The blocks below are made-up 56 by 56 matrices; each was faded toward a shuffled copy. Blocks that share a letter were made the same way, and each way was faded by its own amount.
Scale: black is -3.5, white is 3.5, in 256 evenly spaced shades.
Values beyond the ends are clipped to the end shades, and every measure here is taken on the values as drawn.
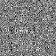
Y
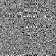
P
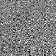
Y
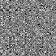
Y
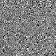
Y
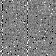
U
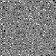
P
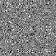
Y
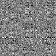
P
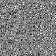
Y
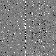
U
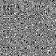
P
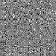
U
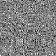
Y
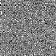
Y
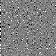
U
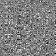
P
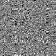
P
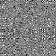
P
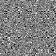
P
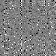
U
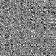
Y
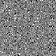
P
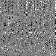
U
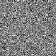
P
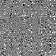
U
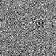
Y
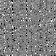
U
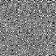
P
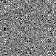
P
